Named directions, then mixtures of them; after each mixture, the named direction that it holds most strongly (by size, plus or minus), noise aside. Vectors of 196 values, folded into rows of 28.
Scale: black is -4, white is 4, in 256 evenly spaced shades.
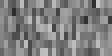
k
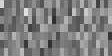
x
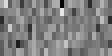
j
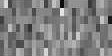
j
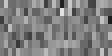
j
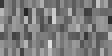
x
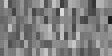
k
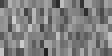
x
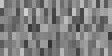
x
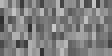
j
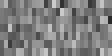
k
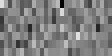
j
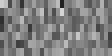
j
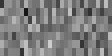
x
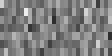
x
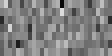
j
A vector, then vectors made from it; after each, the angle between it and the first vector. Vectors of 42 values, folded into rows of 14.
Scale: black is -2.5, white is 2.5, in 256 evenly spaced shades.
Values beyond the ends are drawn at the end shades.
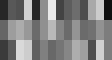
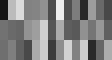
orthogonal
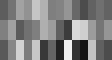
orthogonal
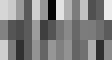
nearly opposite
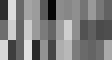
orthogonal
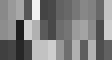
partly opposed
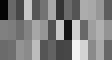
partly aligned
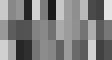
nearly opposite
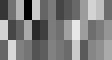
orthogonal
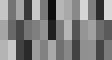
nearly opposite
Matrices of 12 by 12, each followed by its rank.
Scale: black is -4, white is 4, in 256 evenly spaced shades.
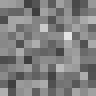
full rank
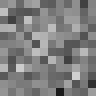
full rank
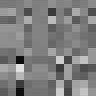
two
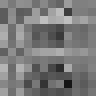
two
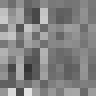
two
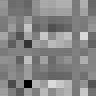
two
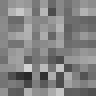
two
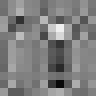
two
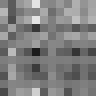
two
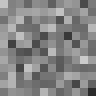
full rank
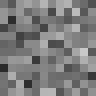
full rank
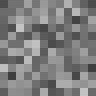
full rank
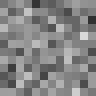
full rank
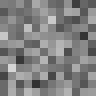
full rank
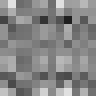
two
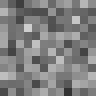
full rank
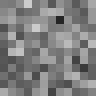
full rank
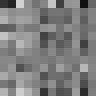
two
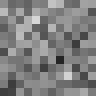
full rank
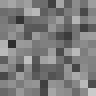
full rank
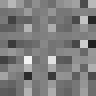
two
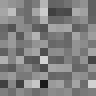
two
